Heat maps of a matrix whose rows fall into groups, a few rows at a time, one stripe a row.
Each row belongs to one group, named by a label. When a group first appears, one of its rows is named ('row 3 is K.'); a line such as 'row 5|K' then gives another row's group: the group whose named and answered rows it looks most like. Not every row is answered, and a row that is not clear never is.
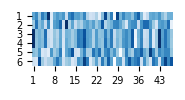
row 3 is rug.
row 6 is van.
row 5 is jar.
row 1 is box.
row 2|jar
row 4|rug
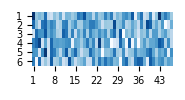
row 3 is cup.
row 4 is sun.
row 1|rug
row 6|jar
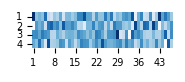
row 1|rug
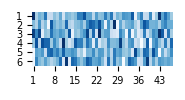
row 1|rug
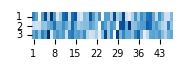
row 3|box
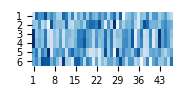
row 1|cup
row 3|rug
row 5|box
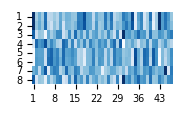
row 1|rug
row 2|rug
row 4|cup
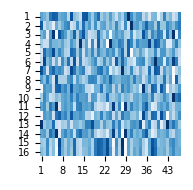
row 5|cup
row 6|jar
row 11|box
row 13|rug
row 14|box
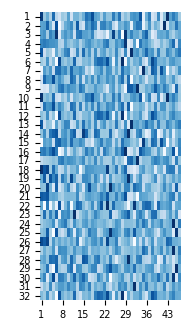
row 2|van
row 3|box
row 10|rug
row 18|sun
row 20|van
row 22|jar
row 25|van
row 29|van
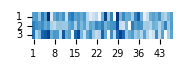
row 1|box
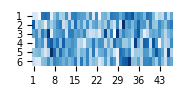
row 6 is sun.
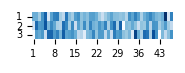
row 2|cup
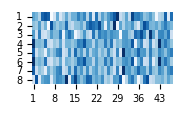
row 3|jar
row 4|rug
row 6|rug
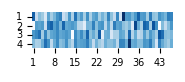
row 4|sun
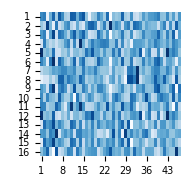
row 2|van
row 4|jar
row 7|sun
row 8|sun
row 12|rug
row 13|cup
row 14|box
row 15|cup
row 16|van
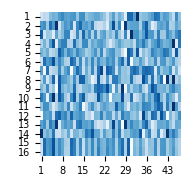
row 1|sun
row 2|box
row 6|cup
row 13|box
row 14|rug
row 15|cup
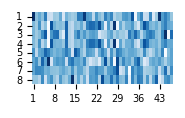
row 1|rug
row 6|box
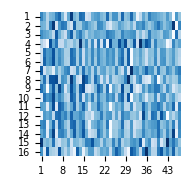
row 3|van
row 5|cup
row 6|cup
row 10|cup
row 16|jar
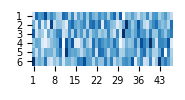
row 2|jar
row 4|jar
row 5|jar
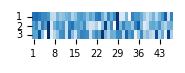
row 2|box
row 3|van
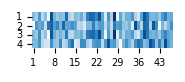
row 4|jar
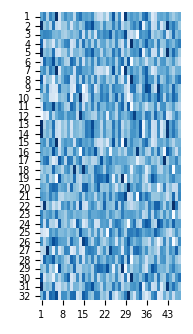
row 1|box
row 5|rug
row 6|cup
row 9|jar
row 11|cup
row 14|rug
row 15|box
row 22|jar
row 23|van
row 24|jar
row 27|van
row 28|cup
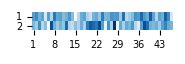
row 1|jar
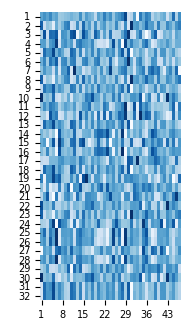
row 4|box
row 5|cup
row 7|jar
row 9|cup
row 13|cup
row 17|sun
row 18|cup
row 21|van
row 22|rug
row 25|box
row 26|box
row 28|box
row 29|jar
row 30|rug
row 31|cup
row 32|cup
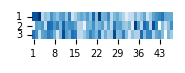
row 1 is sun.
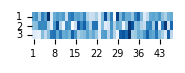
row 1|box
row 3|sun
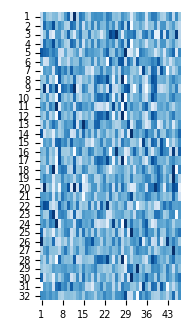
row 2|cup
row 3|van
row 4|cup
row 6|sun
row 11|box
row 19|jar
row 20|jar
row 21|jar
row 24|box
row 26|rug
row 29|sun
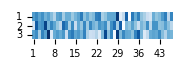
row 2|cup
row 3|box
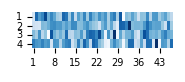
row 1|cup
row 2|sun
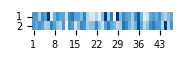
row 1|box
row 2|jar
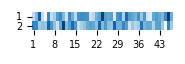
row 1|van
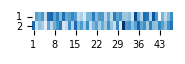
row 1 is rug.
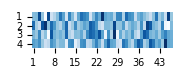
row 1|van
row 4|jar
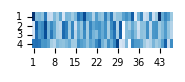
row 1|rug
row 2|cup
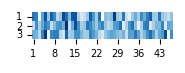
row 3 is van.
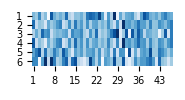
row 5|sun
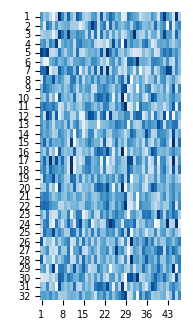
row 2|van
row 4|box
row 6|sun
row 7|sun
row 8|cup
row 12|van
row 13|jar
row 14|jar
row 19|cup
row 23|jar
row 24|van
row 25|cup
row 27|jar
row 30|sun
